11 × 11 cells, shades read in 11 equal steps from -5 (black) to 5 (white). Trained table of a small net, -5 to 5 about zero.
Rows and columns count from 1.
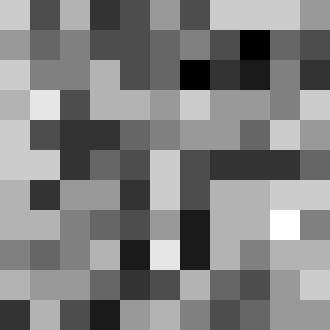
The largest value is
5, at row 8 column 10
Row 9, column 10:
2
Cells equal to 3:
16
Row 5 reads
3 -2 -3 -3 -1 0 1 1 -1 3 1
